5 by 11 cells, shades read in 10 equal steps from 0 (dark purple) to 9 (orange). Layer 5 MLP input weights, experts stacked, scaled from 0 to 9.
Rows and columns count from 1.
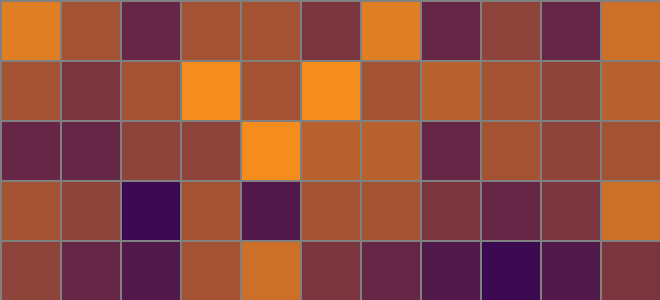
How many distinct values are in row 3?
5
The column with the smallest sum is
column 3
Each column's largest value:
8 5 5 9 9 9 8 6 5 4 7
